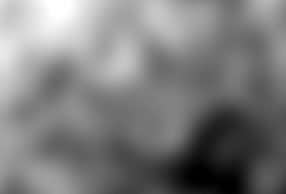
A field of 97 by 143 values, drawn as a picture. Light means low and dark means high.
There are no lone odd cells. There are no regular stripes. The histogram is bell-shaped. The top left is the ninth with the lowest average. The ninth with the highest average is the bottom right. The field climbs toward the bottom right.
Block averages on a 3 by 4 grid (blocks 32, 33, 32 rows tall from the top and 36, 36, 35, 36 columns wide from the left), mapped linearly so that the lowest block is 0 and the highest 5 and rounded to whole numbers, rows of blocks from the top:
0 1 2 3
2 2 3 4
2 4 5 5
